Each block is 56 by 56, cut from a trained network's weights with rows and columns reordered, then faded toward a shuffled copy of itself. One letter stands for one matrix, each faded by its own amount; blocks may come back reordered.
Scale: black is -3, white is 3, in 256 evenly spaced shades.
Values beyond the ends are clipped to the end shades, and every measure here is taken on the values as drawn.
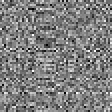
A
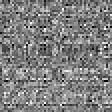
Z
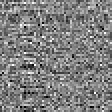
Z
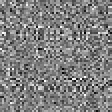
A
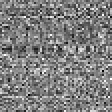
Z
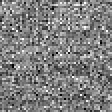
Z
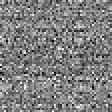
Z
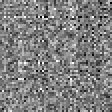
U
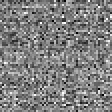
Z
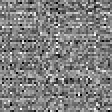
Z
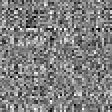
A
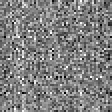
U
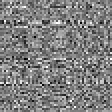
A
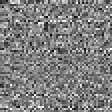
A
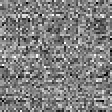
Z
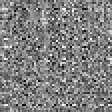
U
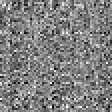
U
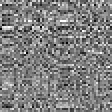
A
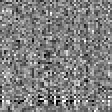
U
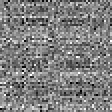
Z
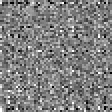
U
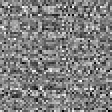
A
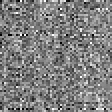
U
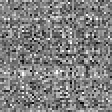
Z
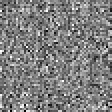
U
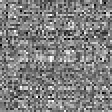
Z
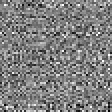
A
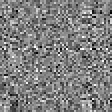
A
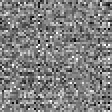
Z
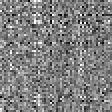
U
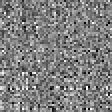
U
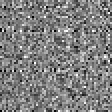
U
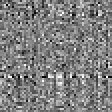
U
